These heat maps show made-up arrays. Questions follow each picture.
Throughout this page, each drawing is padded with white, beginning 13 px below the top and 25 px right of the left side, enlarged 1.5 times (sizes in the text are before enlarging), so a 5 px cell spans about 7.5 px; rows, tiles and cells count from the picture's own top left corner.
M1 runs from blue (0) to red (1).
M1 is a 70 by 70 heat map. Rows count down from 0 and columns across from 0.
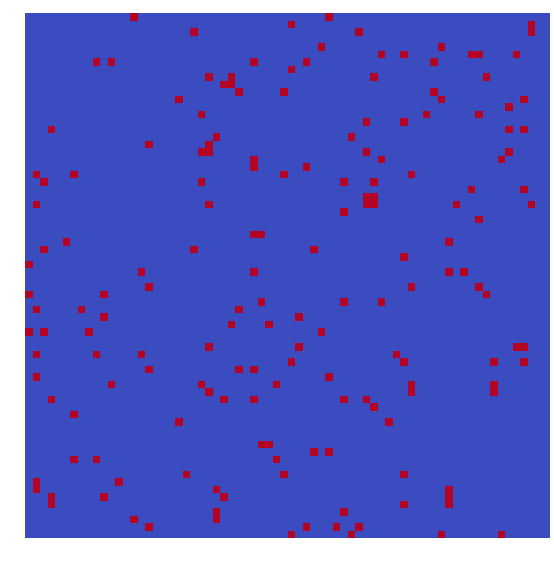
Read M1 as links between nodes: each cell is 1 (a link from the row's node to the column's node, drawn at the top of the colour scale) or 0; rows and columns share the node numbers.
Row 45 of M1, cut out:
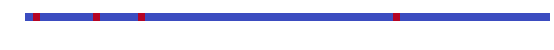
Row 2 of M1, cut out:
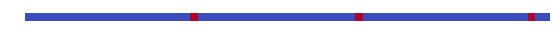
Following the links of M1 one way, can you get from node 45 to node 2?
yes
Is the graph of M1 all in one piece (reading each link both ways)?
yes
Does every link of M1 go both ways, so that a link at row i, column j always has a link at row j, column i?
no
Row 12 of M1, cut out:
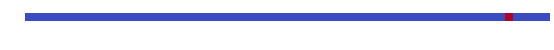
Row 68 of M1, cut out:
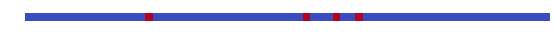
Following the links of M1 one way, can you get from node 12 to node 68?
no
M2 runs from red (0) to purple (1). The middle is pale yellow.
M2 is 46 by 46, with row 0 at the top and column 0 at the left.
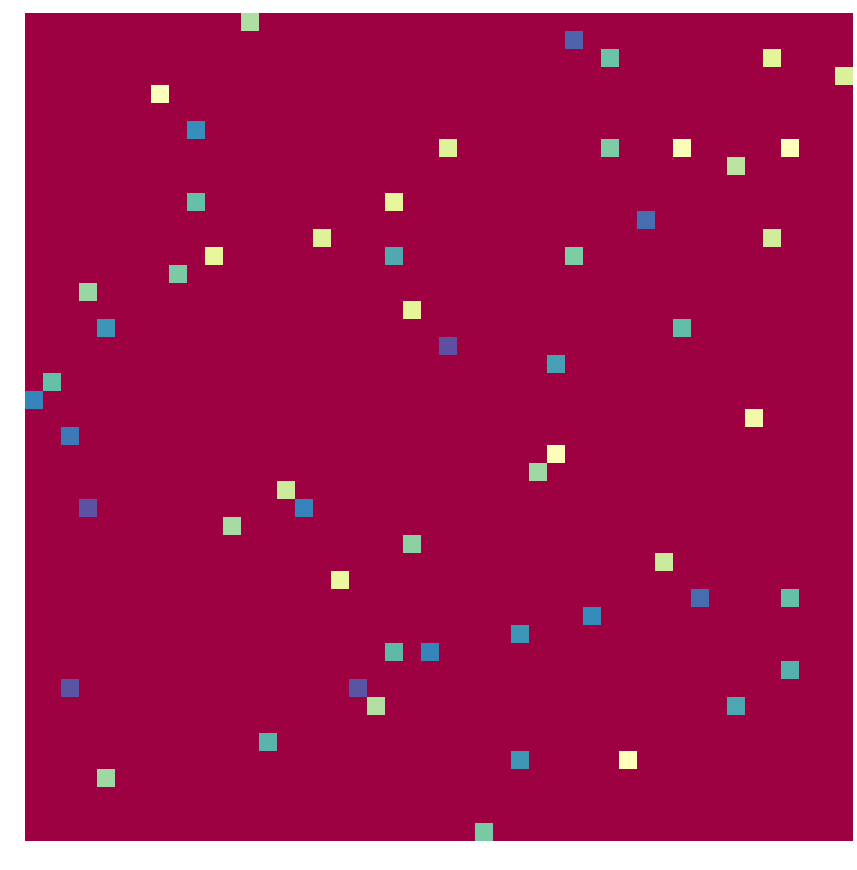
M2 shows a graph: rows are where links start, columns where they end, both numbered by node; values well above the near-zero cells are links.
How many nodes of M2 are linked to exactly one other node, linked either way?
3
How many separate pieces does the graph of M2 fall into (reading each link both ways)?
5
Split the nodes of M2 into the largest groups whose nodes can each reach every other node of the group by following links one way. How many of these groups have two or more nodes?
4
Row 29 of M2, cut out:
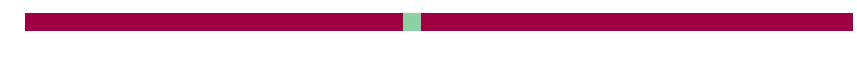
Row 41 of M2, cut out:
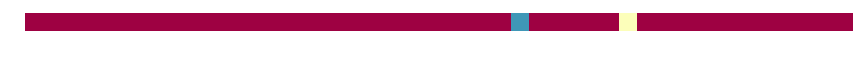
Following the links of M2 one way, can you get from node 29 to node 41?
yes
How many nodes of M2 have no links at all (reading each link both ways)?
3
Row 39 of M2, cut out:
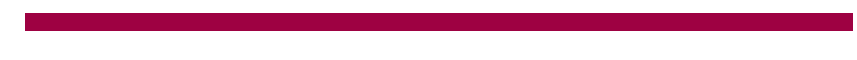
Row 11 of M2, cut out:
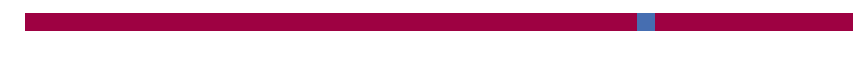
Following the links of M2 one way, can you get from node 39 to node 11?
no
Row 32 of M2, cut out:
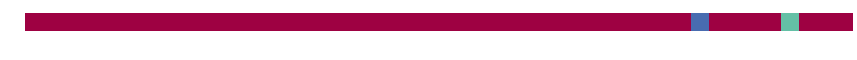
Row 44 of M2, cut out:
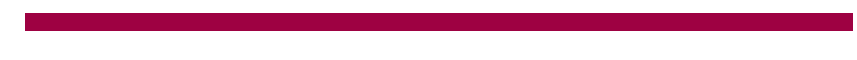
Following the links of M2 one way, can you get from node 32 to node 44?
no
